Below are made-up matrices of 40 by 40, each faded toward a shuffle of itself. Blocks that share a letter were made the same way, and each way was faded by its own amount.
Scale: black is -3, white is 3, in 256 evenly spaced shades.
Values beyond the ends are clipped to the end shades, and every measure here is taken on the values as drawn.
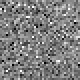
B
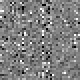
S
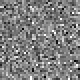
B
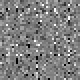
S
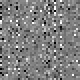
S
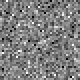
B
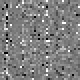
S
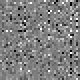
S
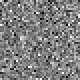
B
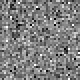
B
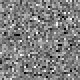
B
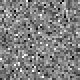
B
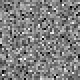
B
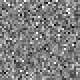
B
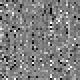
S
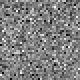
B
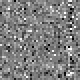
S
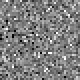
B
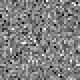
B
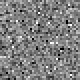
B
